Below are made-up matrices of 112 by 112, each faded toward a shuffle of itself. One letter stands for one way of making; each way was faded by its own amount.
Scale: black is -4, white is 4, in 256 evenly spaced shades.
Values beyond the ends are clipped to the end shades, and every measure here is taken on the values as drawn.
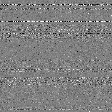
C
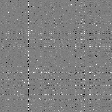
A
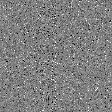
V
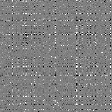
A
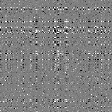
A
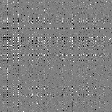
A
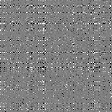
A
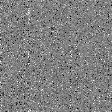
V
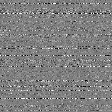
C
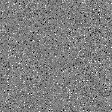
V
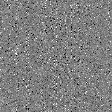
V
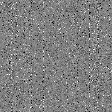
V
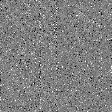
V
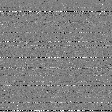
C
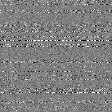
C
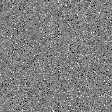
V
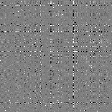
A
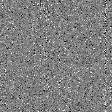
V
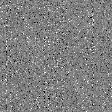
V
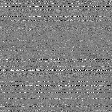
C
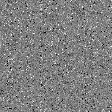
V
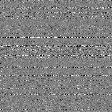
C
